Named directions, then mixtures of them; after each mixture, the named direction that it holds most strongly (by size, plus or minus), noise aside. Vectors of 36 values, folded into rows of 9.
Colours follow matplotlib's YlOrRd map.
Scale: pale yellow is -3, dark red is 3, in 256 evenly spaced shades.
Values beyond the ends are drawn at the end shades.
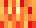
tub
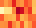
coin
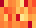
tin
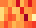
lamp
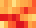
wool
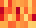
lamp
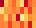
tin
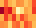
coin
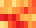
wool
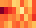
coin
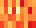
tub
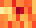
coin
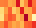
lamp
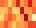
lamp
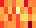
tin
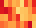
tin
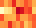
coin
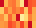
tin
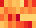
tin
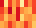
tub
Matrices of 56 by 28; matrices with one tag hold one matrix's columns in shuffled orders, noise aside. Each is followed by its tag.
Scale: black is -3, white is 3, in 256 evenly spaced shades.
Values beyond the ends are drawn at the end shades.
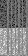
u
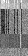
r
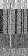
r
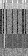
r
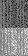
u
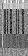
r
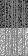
u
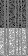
u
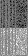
u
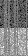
u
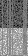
u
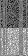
u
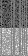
u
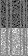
u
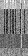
r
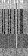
r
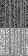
u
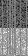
u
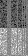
u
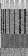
r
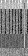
r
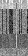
r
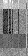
r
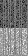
u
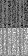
u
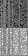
u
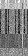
r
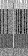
r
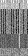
r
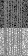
u
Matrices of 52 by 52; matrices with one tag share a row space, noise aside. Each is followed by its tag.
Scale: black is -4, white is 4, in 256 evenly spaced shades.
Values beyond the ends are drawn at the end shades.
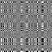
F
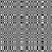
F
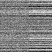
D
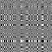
F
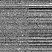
D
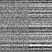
D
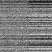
D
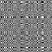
F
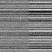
D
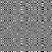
F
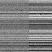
D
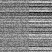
D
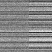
D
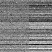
D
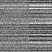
D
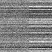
D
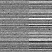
D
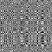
F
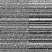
D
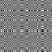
F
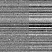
D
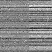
D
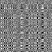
F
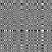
F
